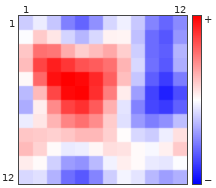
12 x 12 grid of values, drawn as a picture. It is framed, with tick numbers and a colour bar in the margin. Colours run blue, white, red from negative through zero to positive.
The middle right is the ninth with the lowest average. The field is mottled with small blotches. No regular stripes run through it. On average the colour sits 50% of the way up the scale. There are no lone odd cells.
